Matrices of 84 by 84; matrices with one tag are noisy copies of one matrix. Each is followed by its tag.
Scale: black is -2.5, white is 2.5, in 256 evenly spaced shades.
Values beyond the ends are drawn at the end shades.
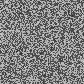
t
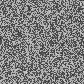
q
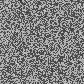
t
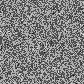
q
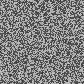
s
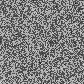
q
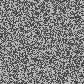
s
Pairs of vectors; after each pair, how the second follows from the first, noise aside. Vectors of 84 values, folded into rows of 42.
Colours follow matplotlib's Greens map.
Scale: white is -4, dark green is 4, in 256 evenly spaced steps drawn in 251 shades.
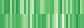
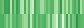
copied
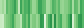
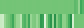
partly zeroed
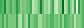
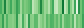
copied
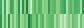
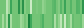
partly zeroed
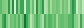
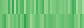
shrunk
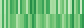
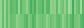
shrunk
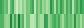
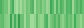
shrunk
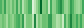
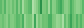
shrunk
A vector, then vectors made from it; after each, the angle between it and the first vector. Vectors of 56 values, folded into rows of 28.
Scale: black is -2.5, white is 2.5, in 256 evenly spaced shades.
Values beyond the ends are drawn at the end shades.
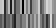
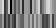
nearly parallel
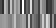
nearly opposite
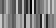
orthogonal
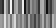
nearly opposite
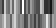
nearly opposite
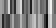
partly aligned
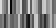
partly aligned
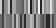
partly aligned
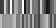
nearly opposite
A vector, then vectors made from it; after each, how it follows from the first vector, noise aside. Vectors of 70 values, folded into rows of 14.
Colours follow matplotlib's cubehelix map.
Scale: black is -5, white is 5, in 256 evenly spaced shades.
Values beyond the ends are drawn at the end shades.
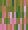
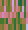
wrapped around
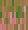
shrunk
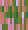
wrapped around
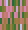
wrapped around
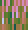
reversed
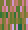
wrapped around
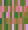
wrapped around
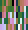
scaled up
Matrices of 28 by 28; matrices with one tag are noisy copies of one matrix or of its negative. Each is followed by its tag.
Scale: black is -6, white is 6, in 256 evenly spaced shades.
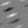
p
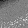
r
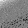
r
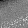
r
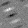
p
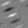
p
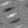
p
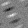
p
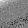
r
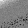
r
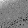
r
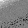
r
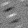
p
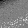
r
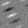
p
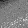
r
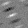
p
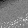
r
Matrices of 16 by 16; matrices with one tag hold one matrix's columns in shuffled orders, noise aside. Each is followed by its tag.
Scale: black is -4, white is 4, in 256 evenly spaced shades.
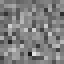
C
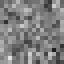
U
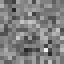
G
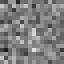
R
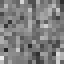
U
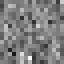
U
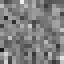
U
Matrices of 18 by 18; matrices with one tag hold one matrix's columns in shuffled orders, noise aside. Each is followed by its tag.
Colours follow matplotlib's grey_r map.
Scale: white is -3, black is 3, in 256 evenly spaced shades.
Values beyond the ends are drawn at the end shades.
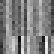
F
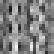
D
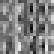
D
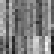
F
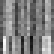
F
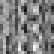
D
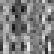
D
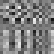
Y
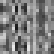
D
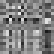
Y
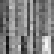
F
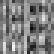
D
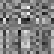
Y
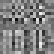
Y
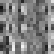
D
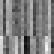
F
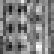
D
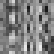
D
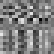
Y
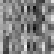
D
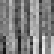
F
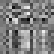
Y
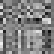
Y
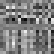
Y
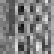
D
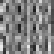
D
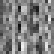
D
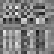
Y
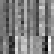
F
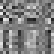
Y
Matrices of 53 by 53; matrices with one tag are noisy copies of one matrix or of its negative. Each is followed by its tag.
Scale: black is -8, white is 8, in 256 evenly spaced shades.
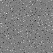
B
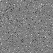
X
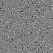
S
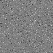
B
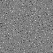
B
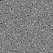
B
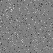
X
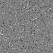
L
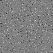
B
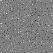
B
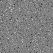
X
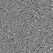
S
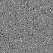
L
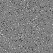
L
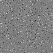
B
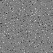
B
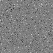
X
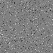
L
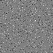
B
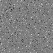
X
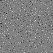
B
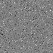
L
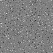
B
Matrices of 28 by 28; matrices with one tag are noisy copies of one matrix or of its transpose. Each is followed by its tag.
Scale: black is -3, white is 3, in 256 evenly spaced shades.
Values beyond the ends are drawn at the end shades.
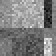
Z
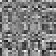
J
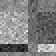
Z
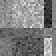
Z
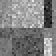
Z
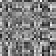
J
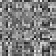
J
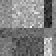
Z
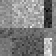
Z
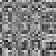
J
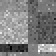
Z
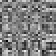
J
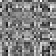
J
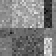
Z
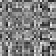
J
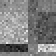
Z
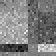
Z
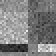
Z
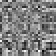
J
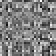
J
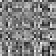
J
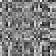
J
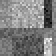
Z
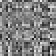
J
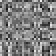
J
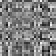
J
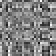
J
